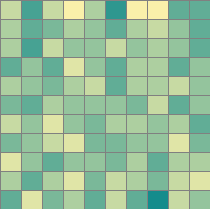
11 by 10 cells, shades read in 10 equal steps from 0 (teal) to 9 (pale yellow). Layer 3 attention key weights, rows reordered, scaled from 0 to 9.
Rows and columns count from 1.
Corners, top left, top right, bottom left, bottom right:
7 3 3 5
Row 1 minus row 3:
1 0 0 4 1 -6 4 3 -2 0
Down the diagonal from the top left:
7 3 7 8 7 5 6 5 6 8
